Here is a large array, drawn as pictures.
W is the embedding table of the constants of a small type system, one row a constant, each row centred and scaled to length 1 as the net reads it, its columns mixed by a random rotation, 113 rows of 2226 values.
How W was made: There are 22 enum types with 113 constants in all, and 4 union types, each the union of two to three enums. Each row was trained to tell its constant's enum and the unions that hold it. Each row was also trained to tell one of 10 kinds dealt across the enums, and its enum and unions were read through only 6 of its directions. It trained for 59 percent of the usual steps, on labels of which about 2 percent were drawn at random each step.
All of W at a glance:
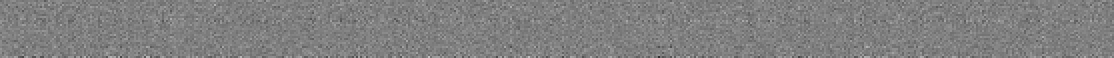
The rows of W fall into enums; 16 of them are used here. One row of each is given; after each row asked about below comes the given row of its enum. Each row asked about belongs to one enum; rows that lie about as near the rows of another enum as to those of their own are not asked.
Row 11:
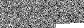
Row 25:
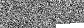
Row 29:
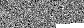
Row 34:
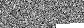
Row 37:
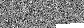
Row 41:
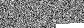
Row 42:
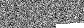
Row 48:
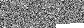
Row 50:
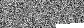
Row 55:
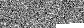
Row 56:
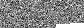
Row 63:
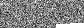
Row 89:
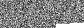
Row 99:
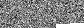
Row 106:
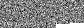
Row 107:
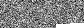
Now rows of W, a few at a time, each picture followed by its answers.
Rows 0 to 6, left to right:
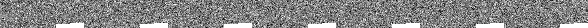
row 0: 25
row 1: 11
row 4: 50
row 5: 34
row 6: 56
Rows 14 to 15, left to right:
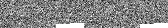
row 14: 41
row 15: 37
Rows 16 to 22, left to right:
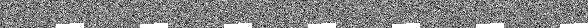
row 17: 63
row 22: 56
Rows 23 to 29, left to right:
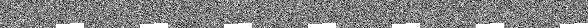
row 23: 107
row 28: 29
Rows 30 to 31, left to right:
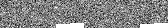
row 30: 37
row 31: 107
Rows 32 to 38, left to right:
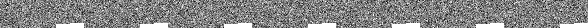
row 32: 37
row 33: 56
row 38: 29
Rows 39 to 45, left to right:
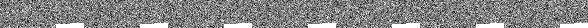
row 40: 42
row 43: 99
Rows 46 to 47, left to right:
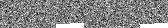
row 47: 37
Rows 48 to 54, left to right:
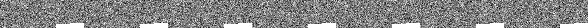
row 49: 11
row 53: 29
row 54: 34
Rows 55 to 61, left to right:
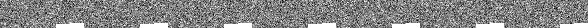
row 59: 50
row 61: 37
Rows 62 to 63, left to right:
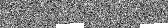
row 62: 29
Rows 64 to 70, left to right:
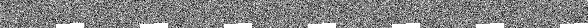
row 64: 25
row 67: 63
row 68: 107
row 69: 11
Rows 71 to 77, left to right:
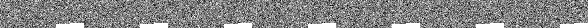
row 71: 56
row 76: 11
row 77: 25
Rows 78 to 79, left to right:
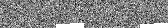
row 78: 107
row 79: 37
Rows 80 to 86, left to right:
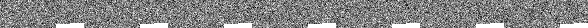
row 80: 50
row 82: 99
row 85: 63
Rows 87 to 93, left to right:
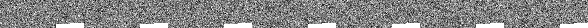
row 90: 25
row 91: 56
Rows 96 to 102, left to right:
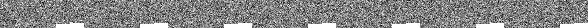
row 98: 11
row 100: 50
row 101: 11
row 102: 107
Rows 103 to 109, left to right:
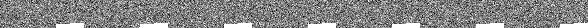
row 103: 99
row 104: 56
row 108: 50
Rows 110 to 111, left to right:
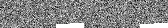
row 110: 34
